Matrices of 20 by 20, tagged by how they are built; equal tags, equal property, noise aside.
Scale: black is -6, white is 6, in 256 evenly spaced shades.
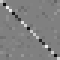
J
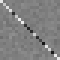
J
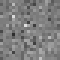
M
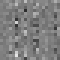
M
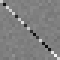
J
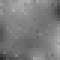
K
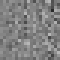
M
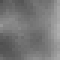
K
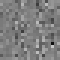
M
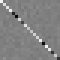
J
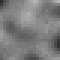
K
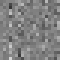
M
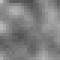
K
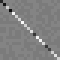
J
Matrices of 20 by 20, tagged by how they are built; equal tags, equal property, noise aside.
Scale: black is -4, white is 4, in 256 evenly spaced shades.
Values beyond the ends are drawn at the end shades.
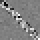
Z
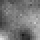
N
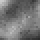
N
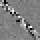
Z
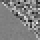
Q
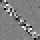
Z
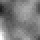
N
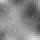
N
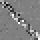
Z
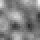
N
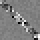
Z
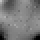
N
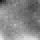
N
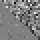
Q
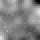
N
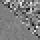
Q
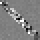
Z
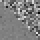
Q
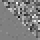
Q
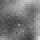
N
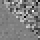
Q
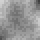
N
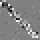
Z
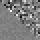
Q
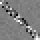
Z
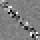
Z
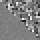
Q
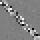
Z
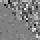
Q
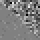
Q
